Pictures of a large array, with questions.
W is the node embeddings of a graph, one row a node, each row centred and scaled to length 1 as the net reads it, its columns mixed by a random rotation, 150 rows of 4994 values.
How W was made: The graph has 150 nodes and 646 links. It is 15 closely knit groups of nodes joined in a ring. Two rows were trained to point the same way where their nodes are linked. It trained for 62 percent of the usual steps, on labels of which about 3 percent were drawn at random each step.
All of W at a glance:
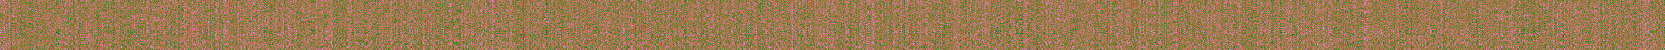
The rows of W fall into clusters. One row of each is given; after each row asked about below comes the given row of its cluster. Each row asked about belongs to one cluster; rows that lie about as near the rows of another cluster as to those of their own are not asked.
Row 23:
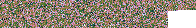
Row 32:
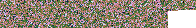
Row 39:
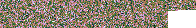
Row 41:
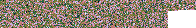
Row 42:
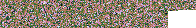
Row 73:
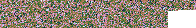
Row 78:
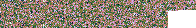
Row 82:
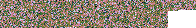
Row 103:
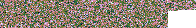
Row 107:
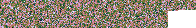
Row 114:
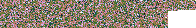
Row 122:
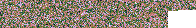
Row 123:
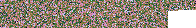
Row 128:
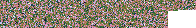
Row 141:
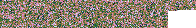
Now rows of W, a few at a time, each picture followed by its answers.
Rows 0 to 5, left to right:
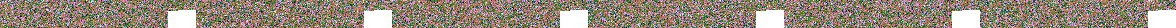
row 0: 73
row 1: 103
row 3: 123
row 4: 32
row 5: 41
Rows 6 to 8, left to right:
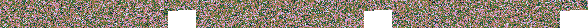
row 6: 42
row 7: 122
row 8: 123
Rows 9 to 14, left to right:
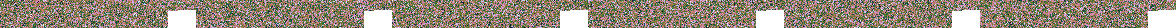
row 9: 78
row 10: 114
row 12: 123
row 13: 82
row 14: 32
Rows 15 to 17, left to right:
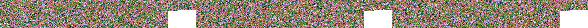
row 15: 114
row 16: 42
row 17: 141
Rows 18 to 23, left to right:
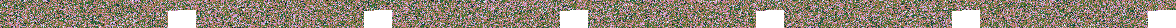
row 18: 78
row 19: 73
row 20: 32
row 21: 141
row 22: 42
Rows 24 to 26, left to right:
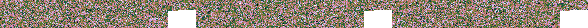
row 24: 122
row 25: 42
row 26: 103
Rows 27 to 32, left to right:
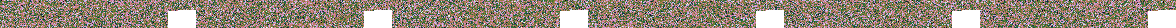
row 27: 141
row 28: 82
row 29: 128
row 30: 114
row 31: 114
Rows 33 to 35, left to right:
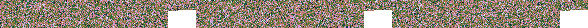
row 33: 141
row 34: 39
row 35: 123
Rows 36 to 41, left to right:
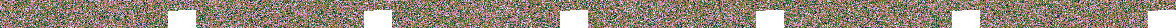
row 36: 82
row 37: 114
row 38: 123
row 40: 78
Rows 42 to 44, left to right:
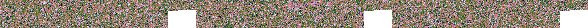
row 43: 32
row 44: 73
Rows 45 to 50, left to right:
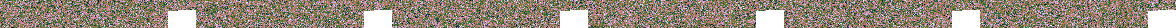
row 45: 122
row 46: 23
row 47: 128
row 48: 39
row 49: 122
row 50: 41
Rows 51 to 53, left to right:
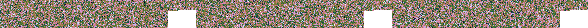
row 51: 82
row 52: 78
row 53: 107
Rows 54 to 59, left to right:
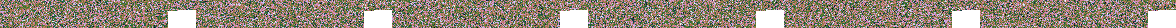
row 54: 39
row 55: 141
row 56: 23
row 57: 128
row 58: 42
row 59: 141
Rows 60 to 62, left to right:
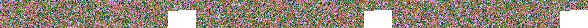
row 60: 82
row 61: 141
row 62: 114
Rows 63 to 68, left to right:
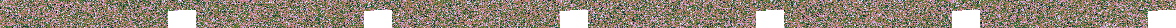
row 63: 107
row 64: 41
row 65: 41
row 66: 128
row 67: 41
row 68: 42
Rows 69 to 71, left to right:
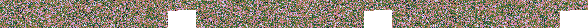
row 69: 23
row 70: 123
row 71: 78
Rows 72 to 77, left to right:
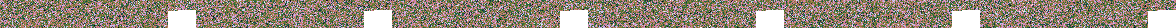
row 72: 23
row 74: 122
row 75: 103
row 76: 82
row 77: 39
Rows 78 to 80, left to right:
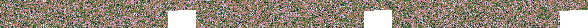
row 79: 123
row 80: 23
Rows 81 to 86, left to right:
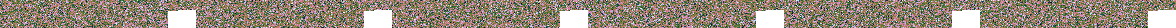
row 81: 42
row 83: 82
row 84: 39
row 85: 82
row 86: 123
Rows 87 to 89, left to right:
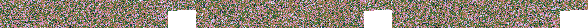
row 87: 114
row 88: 41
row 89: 42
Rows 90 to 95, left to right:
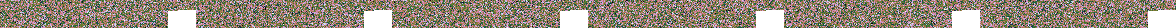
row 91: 42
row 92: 123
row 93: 32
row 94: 42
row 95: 32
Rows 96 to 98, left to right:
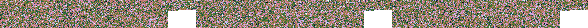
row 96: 122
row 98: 123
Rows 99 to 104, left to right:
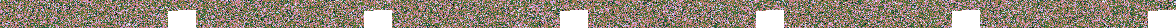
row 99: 42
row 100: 114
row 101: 42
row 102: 103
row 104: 128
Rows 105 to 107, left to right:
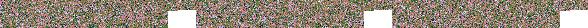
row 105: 39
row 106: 128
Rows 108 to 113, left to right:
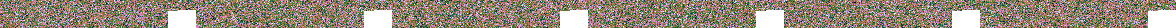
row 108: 39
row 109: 73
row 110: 32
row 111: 82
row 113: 103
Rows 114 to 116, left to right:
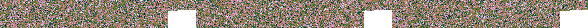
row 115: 78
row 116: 32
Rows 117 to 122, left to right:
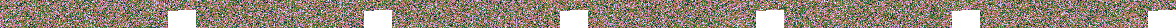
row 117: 32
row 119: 141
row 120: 122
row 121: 23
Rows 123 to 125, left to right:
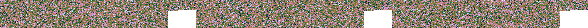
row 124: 73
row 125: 82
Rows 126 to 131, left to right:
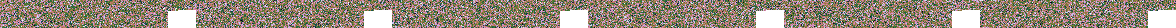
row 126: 73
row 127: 128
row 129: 73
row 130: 114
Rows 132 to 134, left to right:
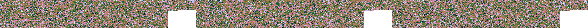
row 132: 114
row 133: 78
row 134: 114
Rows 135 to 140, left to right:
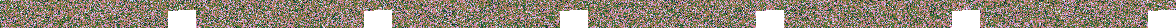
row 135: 123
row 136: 107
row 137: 39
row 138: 23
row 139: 23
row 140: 103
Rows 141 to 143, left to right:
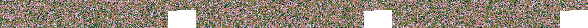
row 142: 23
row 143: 103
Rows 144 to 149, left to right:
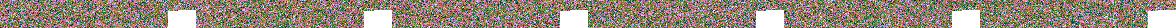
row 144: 82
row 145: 73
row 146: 141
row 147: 123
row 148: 73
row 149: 78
